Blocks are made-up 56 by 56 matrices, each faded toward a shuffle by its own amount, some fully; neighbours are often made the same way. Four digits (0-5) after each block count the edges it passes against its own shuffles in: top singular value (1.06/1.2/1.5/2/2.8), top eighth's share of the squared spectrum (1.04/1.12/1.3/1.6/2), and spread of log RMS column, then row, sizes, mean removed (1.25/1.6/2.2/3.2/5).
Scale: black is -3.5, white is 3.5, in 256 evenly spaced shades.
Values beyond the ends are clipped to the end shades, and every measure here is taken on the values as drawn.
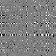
5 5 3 3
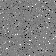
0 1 0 0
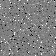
0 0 0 0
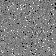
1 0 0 0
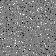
2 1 0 0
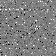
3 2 0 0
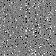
3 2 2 0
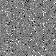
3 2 1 0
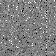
2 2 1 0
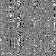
4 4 3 1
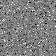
0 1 0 0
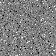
0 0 0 0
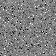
0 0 0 0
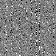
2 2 3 0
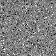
1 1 1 0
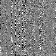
2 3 3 0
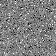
0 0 0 0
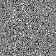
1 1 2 0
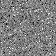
0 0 0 0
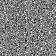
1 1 2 0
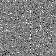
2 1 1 0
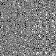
3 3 2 1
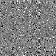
3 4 2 2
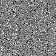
0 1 1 0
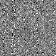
1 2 3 0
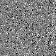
1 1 2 0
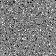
0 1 0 0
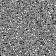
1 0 0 0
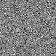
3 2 0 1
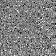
3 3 1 1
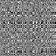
4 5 3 3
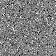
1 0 0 0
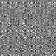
4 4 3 3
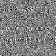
4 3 1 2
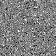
2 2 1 0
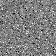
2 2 0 0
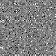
3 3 1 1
